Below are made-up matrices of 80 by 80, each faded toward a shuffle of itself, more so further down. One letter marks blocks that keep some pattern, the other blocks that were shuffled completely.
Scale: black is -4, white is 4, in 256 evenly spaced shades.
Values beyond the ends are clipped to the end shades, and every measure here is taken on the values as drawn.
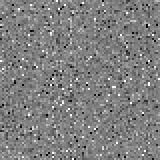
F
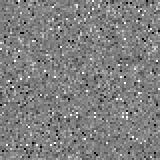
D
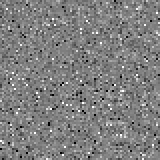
F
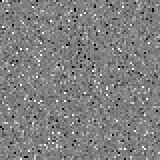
D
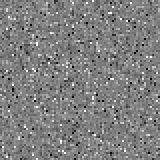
D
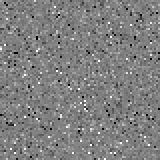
D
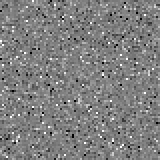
D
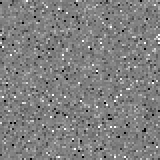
D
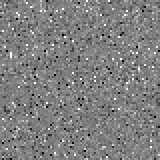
D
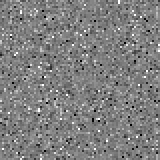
F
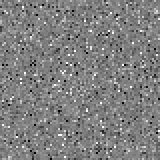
D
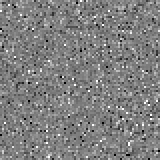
F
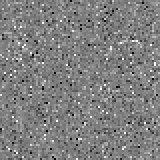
F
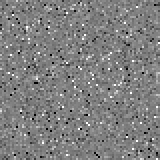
D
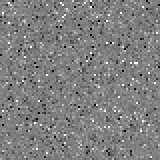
D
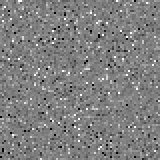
D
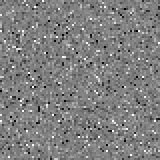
D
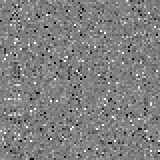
F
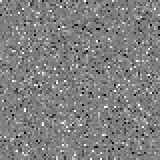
F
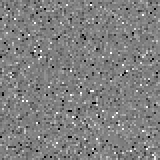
D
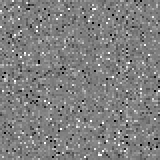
F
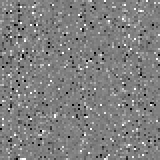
F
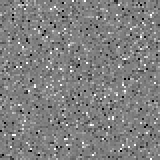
D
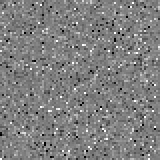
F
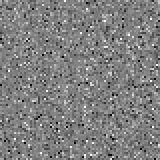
F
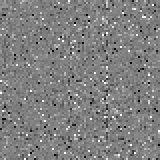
F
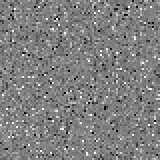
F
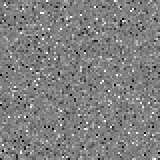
D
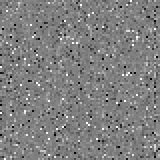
F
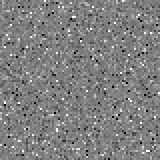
D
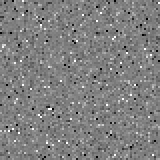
D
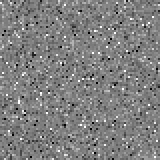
F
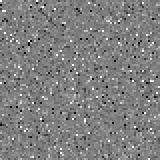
D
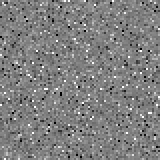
D
